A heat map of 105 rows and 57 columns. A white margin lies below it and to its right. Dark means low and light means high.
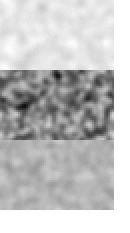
It is made of 3 by 1 panels. Panel 1,1: very high, blotchy, faint in contrast. Panel 2,1: middling, blotchy, strong in contrast. Panel 3,1: high, blotchy, faint in contrast.
